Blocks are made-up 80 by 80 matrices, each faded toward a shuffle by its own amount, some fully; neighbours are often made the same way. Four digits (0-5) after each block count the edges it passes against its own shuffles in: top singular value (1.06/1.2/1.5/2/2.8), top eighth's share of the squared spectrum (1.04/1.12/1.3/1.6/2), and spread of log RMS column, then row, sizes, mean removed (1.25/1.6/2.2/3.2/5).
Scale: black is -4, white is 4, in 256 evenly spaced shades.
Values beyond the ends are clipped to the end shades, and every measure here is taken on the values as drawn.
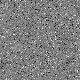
0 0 0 0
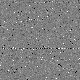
3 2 0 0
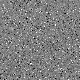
0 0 0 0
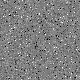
0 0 0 0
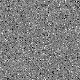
3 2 1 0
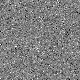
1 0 0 0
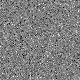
0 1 0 0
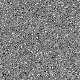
2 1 0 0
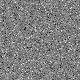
0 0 0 0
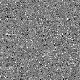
3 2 1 0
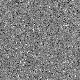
2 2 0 1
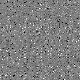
4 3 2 1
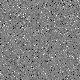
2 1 0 0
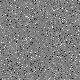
2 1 0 0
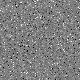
2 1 0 0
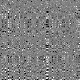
5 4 3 2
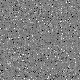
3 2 0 1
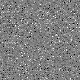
3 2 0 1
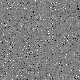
2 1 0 0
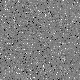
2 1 0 0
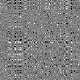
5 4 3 2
